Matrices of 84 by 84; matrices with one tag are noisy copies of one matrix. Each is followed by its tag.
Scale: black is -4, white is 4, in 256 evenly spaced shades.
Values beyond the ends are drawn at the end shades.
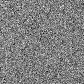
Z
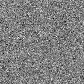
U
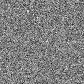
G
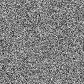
U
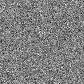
U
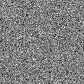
U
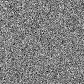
Z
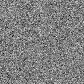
U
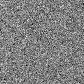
Z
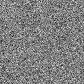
U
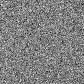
Z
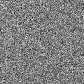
Z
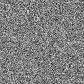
G
